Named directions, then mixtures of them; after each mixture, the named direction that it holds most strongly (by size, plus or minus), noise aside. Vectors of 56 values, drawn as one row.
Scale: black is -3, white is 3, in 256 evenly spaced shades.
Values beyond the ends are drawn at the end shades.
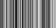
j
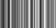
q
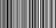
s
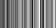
s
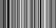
q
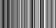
q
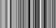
q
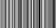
s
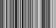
j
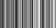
j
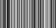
j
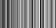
s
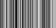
j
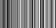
s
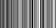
s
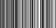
j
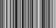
j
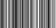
j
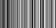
s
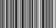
j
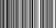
s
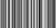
s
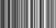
q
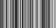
j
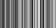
q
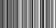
s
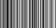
s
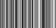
j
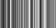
q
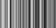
q
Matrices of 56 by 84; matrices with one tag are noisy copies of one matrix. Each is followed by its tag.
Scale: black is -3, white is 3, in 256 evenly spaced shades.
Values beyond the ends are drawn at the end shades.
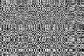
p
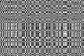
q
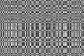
q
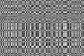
q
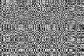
p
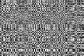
p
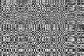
p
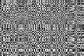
p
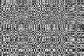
p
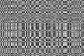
q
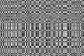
q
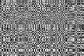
p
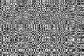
p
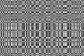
q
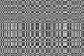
q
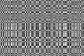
q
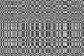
q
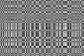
q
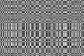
q
